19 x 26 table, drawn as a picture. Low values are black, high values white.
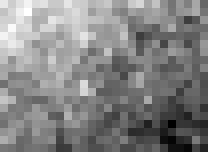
Slope: up to the top left. Mirror symmetry: none. Average level on the scale: 50%. Stripes: none. Ninth with the lowest average: bottom right. Ninth with the highest average: top left.
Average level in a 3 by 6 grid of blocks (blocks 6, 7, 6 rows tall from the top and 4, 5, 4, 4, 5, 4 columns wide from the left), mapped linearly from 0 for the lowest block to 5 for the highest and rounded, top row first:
5 4 4 3 2 2
3 3 3 2 2 1
2 2 2 1 0 0
